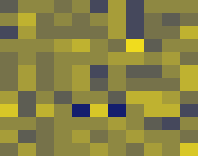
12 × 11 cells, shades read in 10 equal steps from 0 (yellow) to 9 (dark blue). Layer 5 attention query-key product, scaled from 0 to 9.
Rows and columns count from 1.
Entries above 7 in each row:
0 0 0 0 0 0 0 0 2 0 0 0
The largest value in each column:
7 6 5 6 9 7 9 7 6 7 7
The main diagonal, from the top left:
6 2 5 3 4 7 4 2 2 7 5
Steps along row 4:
same same down down up up down up down same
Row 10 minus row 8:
1 -2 1 -2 0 0 -3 2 4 4 -1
